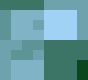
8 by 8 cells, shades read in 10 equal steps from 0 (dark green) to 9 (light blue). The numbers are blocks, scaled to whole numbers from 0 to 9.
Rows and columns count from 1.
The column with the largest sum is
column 2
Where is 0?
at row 7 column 8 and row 8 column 8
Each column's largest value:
6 7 7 7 9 9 9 6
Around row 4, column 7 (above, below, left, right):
9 3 9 6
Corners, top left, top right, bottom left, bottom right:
3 6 6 0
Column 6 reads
6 9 9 9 3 3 3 3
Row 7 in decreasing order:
7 7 7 6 3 3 3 0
